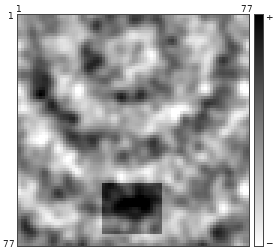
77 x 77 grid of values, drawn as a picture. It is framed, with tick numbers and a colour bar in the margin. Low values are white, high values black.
Rings spread out from the top middle. No overall slope runs across the table. The bottom middle is the ninth with the highest average. An odd patch, higher than its surroundings, sits in the bottom middle.
